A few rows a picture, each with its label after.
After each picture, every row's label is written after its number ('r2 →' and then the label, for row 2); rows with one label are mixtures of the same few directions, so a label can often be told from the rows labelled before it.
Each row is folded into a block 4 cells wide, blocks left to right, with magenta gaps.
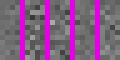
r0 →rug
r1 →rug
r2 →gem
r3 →gem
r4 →rug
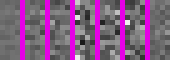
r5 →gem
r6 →gem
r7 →gem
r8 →gem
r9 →gem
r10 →gem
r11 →rug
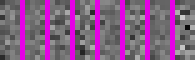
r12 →gem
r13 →rug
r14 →gem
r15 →rug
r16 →gem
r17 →rug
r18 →gem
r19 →rug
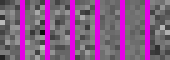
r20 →gem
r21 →rug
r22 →gem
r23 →rug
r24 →rug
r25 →rug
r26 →rug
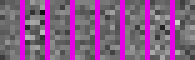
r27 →gem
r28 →gem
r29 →rug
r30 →gem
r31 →rug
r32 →rug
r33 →rug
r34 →gem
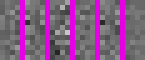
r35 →rug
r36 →gem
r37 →rug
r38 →rug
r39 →gem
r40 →gem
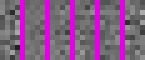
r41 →rug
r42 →rug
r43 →rug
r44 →rug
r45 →gem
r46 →gem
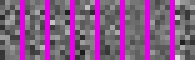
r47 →gem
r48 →rug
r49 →gem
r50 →rug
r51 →rug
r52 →gem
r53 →gem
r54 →gem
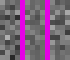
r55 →rug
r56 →gem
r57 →gem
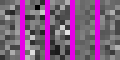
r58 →rug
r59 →rug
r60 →rug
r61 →rug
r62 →rug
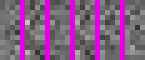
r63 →rug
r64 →gem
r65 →gem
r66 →gem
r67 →gem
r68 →rug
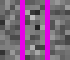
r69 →gem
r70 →rug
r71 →gem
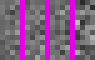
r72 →rug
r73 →rug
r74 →rug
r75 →gem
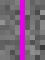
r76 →gem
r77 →rug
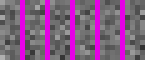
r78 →gem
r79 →rug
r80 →rug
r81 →rug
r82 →gem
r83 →rug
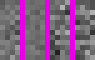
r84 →rug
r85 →rug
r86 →rug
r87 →gem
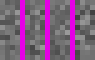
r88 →gem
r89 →rug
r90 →rug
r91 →gem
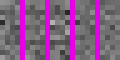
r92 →gem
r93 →gem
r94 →gem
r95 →gem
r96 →rug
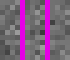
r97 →rug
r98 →rug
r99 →gem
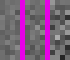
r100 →rug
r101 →rug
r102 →rug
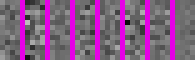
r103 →gem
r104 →gem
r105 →gem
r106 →rug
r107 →rug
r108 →gem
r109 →gem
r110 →rug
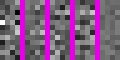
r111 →gem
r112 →rug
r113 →rug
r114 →gem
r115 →rug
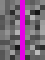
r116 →rug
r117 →rug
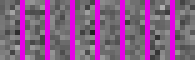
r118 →rug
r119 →gem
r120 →gem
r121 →rug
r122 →gem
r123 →gem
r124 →rug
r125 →gem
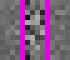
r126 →rug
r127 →gem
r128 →rug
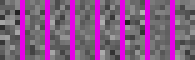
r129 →gem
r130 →rug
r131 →gem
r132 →gem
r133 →gem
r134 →gem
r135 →rug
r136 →gem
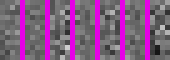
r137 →rug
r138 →rug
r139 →rug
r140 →gem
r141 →rug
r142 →gem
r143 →rug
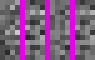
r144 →rug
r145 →gem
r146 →rug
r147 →gem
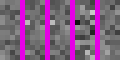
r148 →gem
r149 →gem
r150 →gem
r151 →gem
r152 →rug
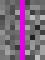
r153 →rug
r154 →rug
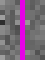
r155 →gem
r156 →gem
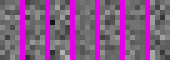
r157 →rug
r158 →gem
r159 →gem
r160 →rug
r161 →gem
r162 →rug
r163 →gem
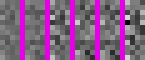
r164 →gem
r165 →gem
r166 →gem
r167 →gem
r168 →gem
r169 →gem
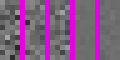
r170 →rug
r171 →gem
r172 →rug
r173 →gem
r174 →gem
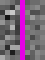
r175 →rug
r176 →rug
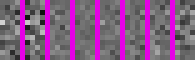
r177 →gem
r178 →gem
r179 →rug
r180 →gem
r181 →gem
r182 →rug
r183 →rug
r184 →gem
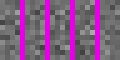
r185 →gem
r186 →rug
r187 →rug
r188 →rug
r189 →rug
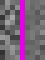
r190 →gem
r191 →rug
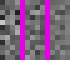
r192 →gem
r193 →rug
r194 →rug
